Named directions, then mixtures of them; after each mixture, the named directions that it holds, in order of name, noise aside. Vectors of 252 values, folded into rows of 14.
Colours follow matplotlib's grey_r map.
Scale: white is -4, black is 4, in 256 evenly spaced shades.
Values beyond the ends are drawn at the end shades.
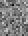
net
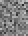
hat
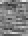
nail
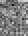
hat, nail, net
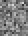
hat, nail, net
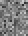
hat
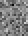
net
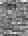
nail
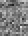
nail, net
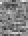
nail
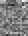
hat, nail, net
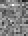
hat, nail, net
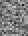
hat, nail, net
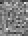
hat, nail, net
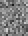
net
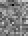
hat, nail, net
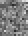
hat, nail, net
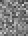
hat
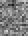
nail, net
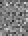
hat, nail, net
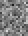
net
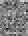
hat, nail, net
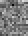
hat, nail, net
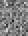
hat, net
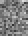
hat, nail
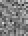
hat, net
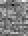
hat, nail, net
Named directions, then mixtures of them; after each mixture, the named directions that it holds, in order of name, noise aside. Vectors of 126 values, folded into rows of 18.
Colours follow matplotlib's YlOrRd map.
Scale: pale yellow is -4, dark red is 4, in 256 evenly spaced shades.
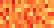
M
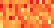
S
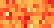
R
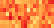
R, S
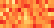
M, R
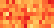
R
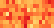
R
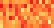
S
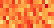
M, S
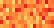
M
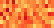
M, R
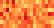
M, R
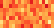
M, S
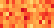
R, S
